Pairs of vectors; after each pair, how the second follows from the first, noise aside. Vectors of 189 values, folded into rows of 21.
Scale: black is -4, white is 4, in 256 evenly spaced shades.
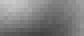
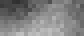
negated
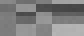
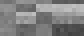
negated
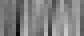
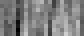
copied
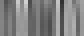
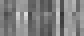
wrapped around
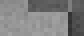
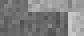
negated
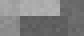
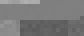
partly zeroed
